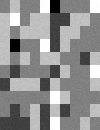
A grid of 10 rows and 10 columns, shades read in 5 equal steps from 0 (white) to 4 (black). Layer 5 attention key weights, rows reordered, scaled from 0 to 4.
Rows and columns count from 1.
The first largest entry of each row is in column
6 6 6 2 9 2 1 1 2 1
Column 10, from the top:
0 2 2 2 1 0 1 2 1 2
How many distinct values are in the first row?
4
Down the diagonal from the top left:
2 0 1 2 1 3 2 2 2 2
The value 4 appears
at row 1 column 6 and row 4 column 2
